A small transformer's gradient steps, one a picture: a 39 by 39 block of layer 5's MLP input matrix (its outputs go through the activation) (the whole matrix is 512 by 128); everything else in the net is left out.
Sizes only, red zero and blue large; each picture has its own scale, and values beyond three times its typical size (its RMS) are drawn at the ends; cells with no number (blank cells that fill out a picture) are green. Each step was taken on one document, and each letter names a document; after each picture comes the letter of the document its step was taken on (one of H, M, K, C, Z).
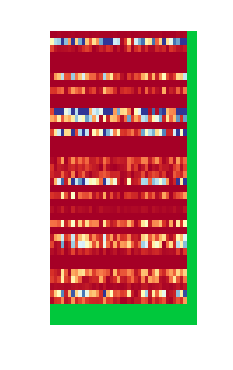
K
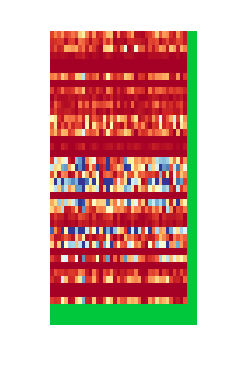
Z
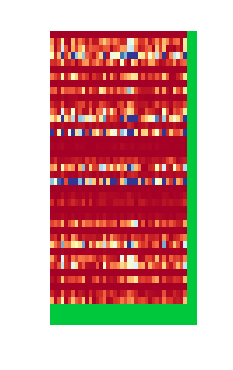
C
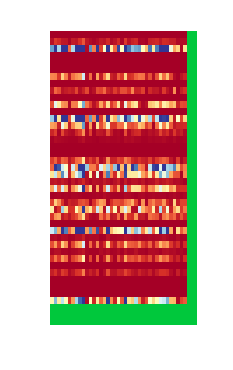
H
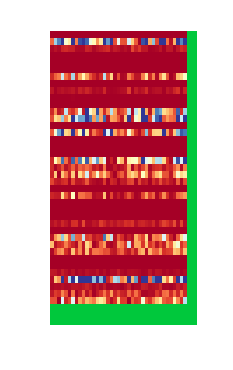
K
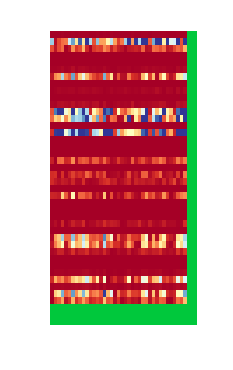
K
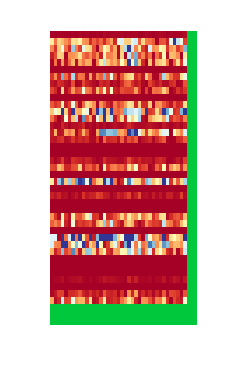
C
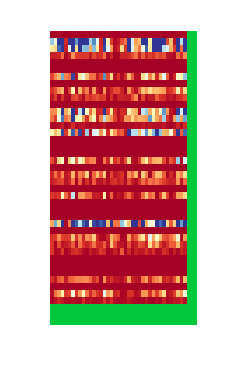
K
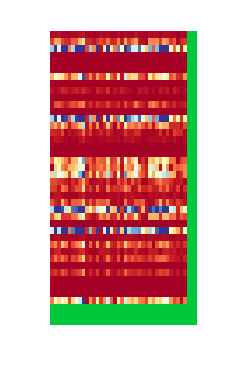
H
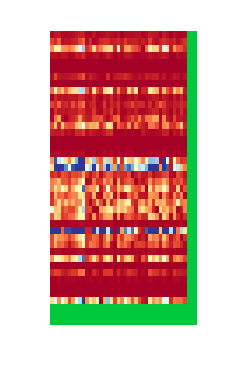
Z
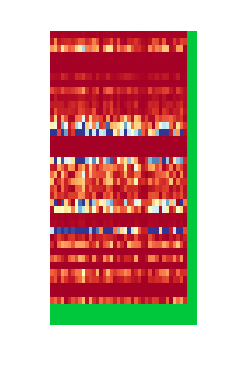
Z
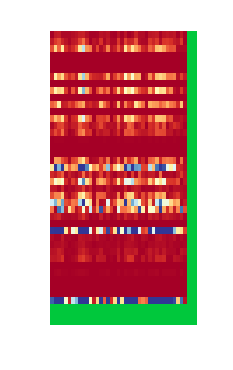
H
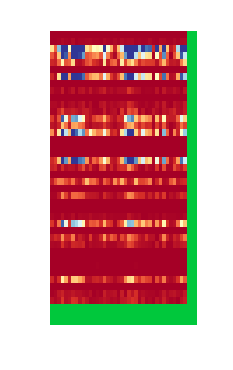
C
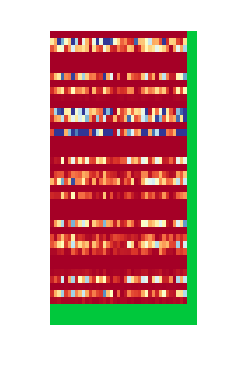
K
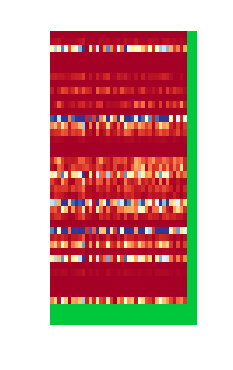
H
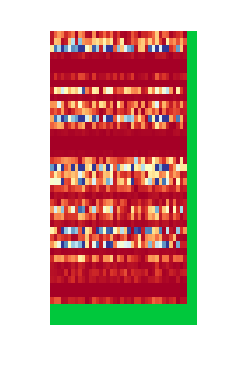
Z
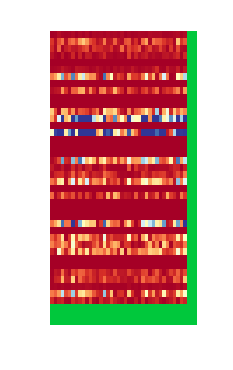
K
